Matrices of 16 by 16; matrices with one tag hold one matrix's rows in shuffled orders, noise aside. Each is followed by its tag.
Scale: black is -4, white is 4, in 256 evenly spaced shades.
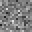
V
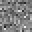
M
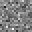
V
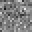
M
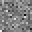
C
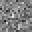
V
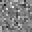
V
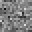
M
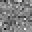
M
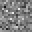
V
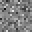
V
